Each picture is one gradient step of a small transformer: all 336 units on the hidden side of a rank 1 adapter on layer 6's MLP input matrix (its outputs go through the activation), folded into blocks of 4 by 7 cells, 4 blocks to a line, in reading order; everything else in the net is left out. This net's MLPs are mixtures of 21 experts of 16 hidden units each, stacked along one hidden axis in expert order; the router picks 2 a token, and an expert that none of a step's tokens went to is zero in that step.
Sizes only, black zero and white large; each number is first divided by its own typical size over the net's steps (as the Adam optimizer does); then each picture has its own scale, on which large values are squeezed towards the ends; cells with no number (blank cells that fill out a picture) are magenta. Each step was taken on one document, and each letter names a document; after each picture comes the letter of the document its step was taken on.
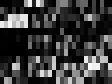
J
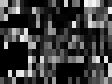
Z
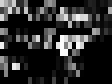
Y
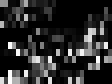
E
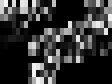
Z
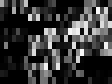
Z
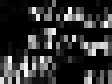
Z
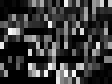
J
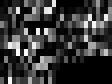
Z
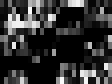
J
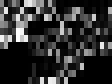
Y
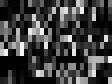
J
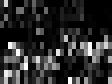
E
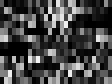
J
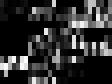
Z
